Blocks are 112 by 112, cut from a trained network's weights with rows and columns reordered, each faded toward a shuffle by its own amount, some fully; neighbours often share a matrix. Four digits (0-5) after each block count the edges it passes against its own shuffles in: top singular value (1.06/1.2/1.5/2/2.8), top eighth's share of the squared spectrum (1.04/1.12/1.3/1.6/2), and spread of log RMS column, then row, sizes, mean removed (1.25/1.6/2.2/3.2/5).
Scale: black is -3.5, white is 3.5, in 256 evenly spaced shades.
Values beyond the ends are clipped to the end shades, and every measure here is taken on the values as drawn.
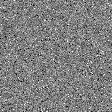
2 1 0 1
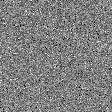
0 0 0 0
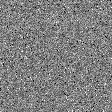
0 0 0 0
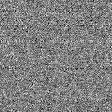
3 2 1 1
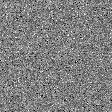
1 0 0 0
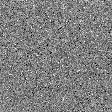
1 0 0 0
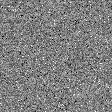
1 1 0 0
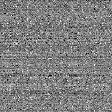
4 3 2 2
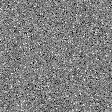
0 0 0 0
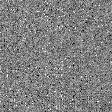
2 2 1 1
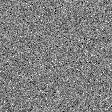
1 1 0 0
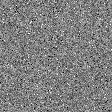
0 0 0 0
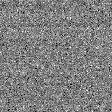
2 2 1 0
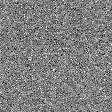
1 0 0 0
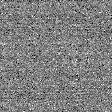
3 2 1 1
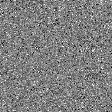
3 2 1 1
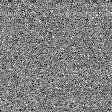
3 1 0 1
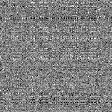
4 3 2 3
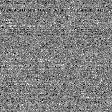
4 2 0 2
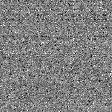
3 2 1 1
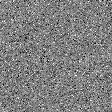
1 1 0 0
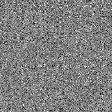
3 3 2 2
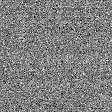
2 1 0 0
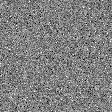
1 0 0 0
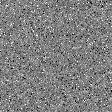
1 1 0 0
